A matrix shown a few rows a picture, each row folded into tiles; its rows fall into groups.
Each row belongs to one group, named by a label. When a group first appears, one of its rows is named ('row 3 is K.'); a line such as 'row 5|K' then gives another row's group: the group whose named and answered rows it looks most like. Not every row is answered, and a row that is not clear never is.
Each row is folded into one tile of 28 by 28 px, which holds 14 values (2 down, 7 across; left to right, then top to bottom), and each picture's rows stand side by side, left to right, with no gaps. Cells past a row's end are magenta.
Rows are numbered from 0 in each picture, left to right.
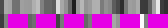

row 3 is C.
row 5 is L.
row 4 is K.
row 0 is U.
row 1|C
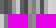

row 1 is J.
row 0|L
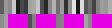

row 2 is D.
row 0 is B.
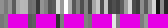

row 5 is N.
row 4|L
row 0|J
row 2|C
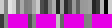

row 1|U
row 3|D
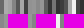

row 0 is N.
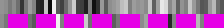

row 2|L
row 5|J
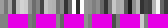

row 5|L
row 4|U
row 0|J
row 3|B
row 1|J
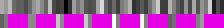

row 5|L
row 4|L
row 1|N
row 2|K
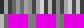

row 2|N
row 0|K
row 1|N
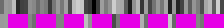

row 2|J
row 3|K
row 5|K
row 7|N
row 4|U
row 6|K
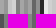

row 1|J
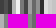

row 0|L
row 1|J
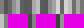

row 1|U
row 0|L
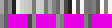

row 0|J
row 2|D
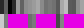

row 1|C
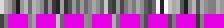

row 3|N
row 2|K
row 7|U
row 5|D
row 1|N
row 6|U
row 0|U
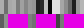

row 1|D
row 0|C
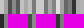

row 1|C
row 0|U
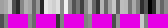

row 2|C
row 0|U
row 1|J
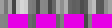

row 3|U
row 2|C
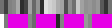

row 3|B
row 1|J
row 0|L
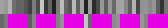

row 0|C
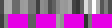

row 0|U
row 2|B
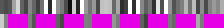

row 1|D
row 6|D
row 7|K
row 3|J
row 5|D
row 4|D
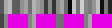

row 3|N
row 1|N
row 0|U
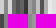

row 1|J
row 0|C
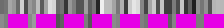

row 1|J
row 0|N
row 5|N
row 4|J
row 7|J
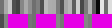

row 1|J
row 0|U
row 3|D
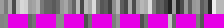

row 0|J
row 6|K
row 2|N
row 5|C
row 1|C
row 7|J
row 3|C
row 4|D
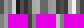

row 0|B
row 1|U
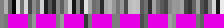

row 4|J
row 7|D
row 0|D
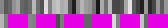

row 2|U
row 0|L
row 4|L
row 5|K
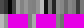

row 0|K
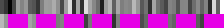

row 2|N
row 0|K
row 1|K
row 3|U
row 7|D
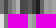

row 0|L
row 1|K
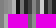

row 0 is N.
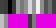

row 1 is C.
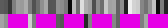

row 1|L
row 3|U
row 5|N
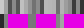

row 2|N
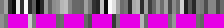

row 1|K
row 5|K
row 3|D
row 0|D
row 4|U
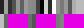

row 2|J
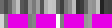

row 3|B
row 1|J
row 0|L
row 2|L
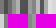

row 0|L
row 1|J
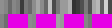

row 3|N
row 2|B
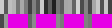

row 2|N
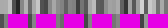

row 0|U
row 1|U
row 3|U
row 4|D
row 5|C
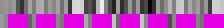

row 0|B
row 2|J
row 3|L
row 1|C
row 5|K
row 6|C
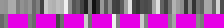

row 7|N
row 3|K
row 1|J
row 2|C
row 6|N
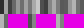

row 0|K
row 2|L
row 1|U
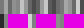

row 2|N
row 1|L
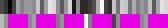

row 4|C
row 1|J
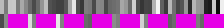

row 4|N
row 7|D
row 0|C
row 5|L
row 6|D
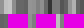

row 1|B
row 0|C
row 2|L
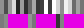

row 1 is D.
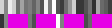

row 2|L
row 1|D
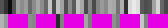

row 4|J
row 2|U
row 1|N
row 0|K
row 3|K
